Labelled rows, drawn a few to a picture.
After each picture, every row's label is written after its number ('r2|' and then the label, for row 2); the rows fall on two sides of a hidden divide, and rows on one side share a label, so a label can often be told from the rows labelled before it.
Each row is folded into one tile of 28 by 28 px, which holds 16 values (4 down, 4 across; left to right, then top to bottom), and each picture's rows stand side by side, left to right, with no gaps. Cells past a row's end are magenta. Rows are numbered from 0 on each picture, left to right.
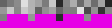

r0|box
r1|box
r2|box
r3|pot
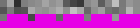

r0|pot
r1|box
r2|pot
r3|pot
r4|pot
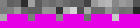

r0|pot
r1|pot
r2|pot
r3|box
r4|pot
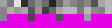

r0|pot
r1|pot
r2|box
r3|box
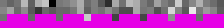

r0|box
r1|pot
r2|box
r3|pot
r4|box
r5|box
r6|box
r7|pot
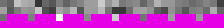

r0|box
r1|pot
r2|pot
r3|box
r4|pot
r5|box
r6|pot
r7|pot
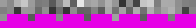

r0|box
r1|pot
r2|box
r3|box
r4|pot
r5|box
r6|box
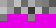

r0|box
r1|pot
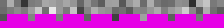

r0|pot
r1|box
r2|pot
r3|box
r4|box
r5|pot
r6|pot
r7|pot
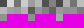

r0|box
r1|pot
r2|box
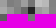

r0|box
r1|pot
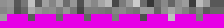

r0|pot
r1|box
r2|pot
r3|box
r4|box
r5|box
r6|pot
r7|pot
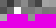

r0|pot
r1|box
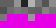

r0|pot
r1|pot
